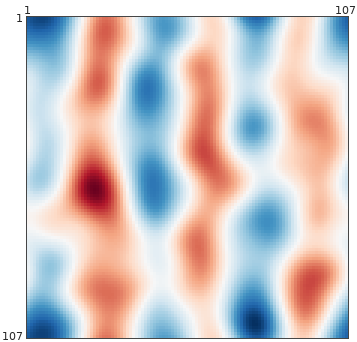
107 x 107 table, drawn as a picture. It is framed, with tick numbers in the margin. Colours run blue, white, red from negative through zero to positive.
Ninth with the highest average: middle left. Lone odd cells: none. Grain: smooth. Slope: none. Stripes: upright, repeating 3 times.
